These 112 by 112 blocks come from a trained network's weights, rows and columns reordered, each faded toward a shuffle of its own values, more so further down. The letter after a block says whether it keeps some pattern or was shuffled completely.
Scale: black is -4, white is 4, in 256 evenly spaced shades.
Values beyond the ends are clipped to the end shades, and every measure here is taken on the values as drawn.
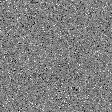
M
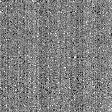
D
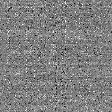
D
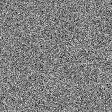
M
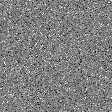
M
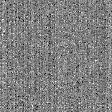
D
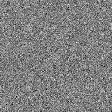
D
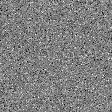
M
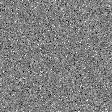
M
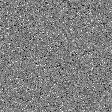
M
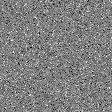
M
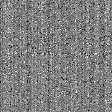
D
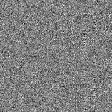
D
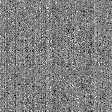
D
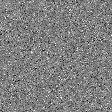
M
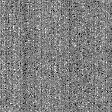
D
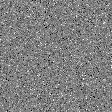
M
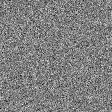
M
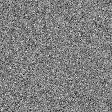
M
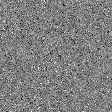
M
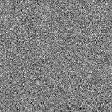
D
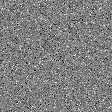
M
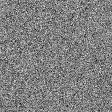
M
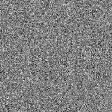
D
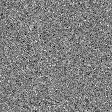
M
